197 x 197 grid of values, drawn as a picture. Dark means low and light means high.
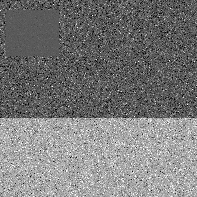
The bottom part is higher, past a seam about 60% of the way down. In the top left lies a patch that is calmer than the rest. Overall the values sit about 50% of the way up the scale. The top left is the calmest part.
